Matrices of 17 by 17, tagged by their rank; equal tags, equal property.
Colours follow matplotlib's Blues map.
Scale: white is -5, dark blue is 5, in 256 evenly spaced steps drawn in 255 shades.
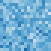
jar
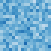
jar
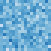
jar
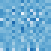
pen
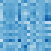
pen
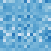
pen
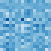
pen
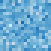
jar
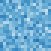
jar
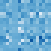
pen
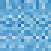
pen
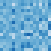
pen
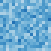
jar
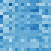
pen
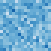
jar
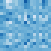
pen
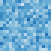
jar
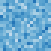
jar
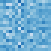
pen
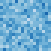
jar
